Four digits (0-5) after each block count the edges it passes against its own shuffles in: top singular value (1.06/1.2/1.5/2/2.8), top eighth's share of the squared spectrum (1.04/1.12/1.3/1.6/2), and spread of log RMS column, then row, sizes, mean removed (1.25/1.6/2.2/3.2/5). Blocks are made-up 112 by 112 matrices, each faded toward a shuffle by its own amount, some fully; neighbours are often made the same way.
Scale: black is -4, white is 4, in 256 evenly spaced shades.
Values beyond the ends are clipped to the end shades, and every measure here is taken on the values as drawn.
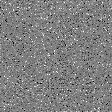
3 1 0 0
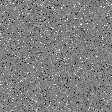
0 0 0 0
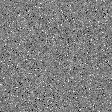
0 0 0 0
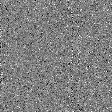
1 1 2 0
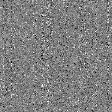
1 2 3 0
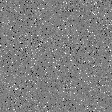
1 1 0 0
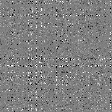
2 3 3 3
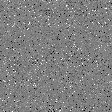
1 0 0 0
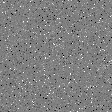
0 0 0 0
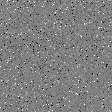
1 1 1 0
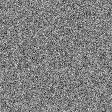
0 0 0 0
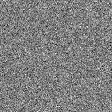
3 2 1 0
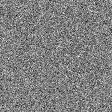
0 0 0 0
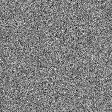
1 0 0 0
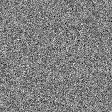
1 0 0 0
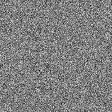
2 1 0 0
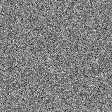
2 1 0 0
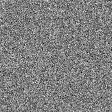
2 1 0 0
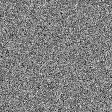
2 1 0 0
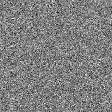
3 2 1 1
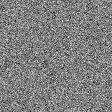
2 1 0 0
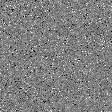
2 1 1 0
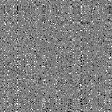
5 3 2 2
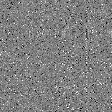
3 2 1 0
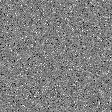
1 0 0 0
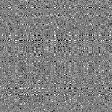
5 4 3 3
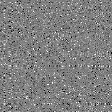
4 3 2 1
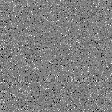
4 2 1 1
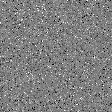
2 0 0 0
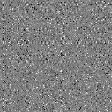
4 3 2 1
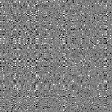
5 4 3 3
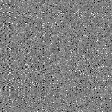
4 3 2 2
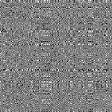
5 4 3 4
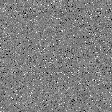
3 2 0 1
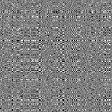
5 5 3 4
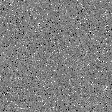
1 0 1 0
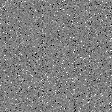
1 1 2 0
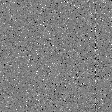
2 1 1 0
